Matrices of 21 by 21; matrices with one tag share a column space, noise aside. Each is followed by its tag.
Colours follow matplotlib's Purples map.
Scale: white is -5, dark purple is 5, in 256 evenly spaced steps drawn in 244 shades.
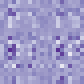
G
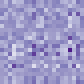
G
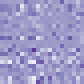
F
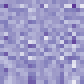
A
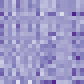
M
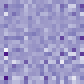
F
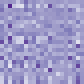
A
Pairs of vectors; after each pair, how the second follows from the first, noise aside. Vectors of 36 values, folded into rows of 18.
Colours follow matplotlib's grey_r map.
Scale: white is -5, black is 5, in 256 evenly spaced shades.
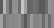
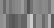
reversed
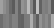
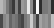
scaled up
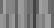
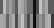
scaled up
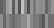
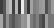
scaled up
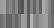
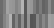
reversed
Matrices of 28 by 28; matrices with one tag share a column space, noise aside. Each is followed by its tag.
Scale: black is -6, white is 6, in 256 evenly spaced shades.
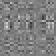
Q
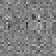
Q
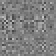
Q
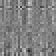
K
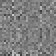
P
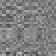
P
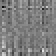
K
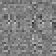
Q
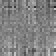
K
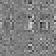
Q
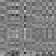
P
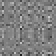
P
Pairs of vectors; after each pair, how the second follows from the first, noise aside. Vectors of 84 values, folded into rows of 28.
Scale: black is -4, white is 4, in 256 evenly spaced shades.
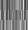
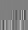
partly zeroed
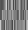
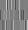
partly zeroed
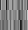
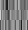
reversed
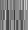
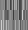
reversed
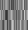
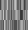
reversed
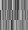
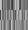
sign-scrambled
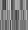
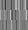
partly zeroed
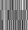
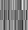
sign-scrambled
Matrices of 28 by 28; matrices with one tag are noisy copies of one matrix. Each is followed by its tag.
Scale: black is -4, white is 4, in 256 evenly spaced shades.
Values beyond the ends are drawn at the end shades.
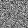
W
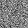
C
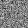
W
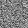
C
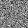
W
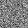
C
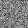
W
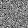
W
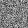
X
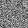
C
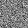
C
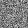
X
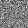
W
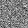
C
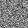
C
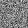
X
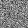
W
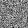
X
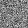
X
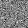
W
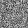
X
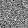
C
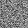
C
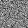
W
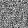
X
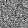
C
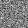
W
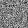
X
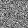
W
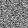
C
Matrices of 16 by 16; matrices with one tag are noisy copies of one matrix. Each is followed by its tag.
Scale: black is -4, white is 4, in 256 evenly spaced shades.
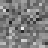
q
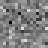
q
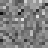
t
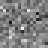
q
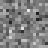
q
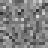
t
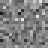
t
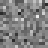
t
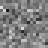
q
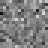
t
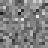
t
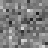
q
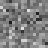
q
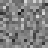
t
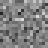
t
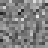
t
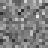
t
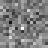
q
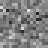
q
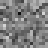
t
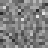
t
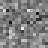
q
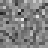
t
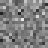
t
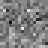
q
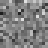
t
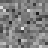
q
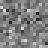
q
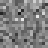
t
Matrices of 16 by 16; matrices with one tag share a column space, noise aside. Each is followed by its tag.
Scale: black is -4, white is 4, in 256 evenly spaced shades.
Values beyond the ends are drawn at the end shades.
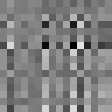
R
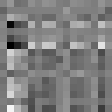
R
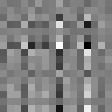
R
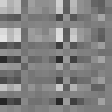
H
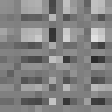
H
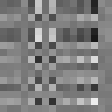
H
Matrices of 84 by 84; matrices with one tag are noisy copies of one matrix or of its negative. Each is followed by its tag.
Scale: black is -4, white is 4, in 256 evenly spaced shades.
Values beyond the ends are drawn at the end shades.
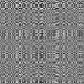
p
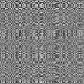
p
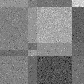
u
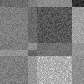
u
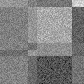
u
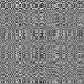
p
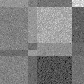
u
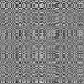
p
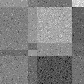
u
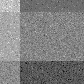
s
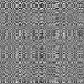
p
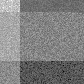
s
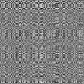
p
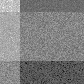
s
